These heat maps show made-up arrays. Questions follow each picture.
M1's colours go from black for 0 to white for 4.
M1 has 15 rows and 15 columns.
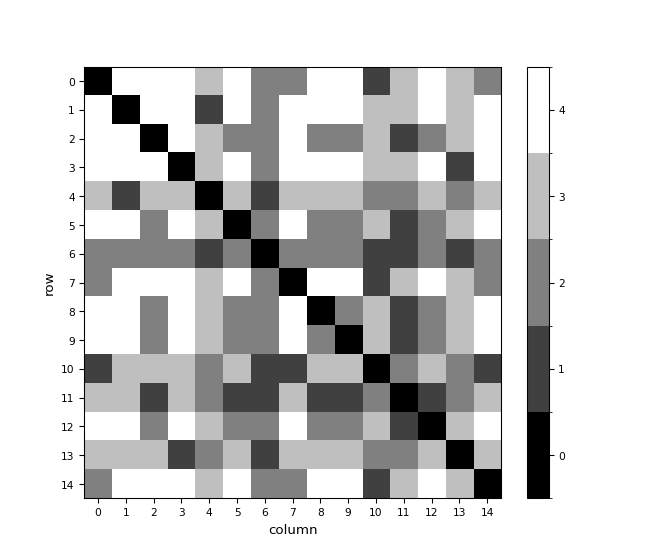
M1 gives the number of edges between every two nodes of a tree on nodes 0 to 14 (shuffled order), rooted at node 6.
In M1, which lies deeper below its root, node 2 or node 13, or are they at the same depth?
node 2
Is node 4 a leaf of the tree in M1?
no
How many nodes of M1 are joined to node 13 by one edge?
2
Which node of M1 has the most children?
11
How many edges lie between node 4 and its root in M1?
1
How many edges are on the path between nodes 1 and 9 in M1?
4
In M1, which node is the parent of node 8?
11
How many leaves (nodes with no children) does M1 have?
10
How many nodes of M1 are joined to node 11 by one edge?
6
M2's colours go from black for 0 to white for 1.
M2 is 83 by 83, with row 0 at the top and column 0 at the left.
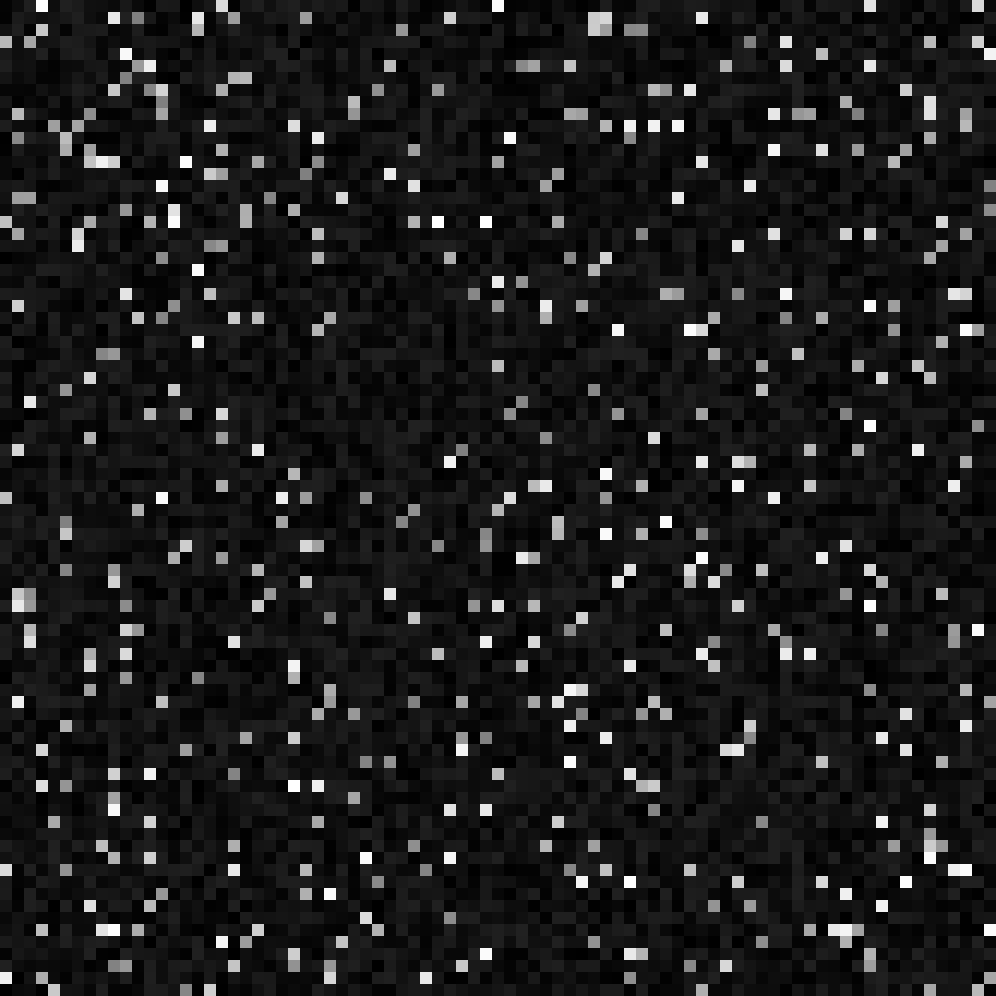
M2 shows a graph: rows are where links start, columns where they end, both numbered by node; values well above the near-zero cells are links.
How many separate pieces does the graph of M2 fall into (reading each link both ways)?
1
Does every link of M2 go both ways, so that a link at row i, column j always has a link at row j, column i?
yes
